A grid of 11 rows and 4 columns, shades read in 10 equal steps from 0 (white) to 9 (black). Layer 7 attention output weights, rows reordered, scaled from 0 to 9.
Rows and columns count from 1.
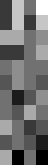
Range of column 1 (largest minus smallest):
4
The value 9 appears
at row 11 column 2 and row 11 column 4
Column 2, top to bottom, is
2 2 3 7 4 4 8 6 5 5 9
